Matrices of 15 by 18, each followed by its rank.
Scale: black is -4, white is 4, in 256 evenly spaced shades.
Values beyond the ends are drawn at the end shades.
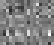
three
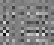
two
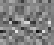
three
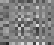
two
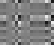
one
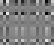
one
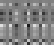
one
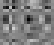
two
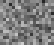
full rank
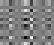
one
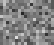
full rank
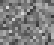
full rank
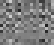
three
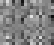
three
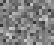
full rank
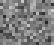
full rank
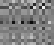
two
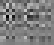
two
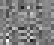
three
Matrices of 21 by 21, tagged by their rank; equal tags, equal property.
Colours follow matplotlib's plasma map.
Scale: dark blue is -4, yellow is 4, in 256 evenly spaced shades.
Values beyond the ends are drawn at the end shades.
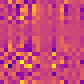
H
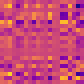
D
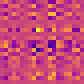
D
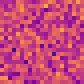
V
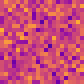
V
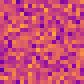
V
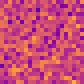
V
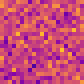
V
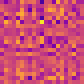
H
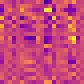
H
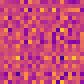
H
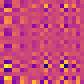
D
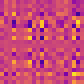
D
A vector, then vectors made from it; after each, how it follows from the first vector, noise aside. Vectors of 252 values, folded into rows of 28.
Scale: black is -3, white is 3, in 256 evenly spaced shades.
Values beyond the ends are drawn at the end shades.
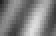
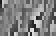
sign-scrambled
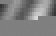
partly zeroed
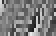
sign-scrambled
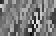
sign-scrambled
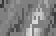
partly zeroed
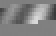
partly zeroed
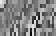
sign-scrambled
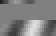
partly zeroed
